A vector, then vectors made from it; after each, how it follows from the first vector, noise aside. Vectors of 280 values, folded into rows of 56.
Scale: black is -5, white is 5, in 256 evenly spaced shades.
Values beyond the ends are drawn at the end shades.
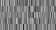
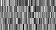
scaled up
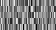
scaled up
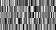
scaled up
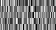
scaled up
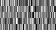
scaled up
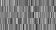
copied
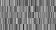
copied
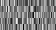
scaled up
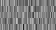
copied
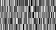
scaled up
